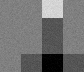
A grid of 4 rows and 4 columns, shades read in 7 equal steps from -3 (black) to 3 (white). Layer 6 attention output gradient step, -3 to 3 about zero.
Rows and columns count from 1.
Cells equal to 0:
10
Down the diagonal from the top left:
0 0 -1 -1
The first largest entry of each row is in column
3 1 1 1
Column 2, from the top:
0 0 0 -1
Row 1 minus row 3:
0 0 3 0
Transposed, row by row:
0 0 0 0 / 0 0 0 -1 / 2 -1 -1 -3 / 0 0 0 -1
